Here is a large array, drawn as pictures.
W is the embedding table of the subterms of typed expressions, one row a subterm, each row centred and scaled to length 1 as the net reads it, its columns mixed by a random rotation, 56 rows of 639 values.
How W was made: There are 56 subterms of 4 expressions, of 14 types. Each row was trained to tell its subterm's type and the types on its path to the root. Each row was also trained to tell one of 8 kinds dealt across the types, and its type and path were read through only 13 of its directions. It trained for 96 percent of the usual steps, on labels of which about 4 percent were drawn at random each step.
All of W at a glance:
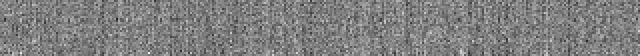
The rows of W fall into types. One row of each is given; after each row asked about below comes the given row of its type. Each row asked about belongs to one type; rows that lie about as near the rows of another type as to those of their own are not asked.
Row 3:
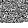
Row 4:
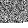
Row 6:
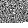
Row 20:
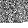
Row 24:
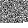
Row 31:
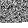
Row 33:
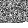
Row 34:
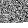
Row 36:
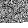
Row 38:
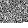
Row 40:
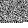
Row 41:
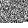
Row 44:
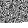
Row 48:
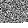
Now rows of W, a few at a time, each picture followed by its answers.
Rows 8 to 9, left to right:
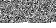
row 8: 34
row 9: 4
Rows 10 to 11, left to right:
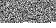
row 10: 40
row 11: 24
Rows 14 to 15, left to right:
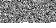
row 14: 34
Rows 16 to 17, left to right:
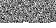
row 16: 3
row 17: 40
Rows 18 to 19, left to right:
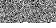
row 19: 36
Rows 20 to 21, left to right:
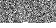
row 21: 6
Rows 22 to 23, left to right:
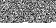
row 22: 41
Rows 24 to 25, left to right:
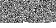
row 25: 3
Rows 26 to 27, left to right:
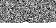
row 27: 33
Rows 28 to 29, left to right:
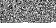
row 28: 6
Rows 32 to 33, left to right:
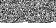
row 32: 41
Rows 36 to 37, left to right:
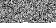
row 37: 24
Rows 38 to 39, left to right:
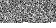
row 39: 4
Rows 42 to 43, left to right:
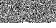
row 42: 4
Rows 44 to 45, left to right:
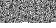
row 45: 31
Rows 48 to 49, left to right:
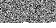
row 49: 3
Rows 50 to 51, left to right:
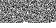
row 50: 31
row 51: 31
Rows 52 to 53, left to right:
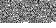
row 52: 6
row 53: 6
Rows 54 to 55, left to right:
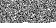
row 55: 31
